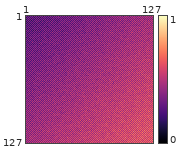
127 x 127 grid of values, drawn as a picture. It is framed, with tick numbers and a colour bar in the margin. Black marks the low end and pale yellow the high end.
The bottom right is the ninth with the highest average. The field is checkered. The top left is the ninth with the lowest average. The field climbs toward the bottom right.
